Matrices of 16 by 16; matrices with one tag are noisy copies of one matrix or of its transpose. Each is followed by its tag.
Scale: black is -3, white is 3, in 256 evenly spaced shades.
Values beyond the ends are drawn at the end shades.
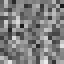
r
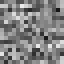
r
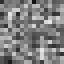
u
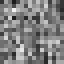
u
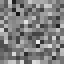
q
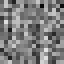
r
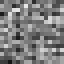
u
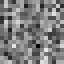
r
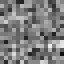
r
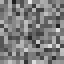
q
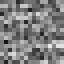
r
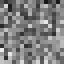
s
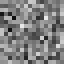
q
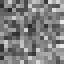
s
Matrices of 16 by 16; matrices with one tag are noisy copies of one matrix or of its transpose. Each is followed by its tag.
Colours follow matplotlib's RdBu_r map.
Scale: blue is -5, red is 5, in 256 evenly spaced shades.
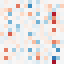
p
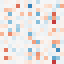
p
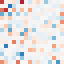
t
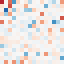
t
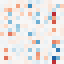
p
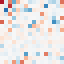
t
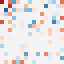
t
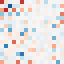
t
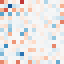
t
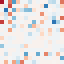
t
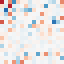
t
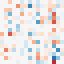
p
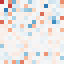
t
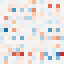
p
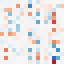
p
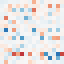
p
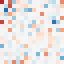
t
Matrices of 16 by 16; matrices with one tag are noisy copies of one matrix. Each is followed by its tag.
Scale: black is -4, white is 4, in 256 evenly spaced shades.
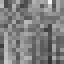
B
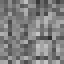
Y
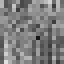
B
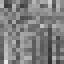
B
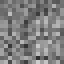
Y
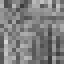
B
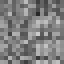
Y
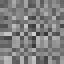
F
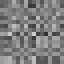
F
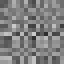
F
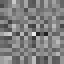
F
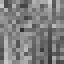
B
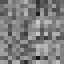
Y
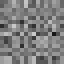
F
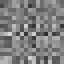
F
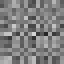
F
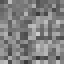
Y
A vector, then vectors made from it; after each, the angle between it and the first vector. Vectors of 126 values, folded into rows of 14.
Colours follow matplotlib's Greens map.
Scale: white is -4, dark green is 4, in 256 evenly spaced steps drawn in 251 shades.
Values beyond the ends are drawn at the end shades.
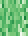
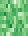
orthogonal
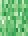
orthogonal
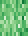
partly opposed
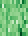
nearly opposite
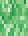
orthogonal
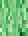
nearly opposite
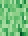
nearly opposite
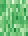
orthogonal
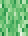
nearly parallel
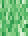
nearly parallel
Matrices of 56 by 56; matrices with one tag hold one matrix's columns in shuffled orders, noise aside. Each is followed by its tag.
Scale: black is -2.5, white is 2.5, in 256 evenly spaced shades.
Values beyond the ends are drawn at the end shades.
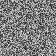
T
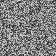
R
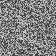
R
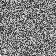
T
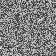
T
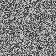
T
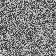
T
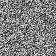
T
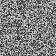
R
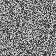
R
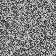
R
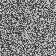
T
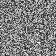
T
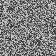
R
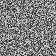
R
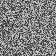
R
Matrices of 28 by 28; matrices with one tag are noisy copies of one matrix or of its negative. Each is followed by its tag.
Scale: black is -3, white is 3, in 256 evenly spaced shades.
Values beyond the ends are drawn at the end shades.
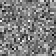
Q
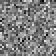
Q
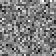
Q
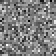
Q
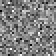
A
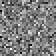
A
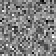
Q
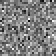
Q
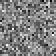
Q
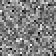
A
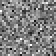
A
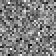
A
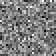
Q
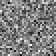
A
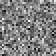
Q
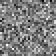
Q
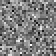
A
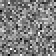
A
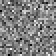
A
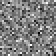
A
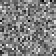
Q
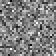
A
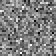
A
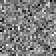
Q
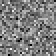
A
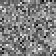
Q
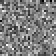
Q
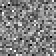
A
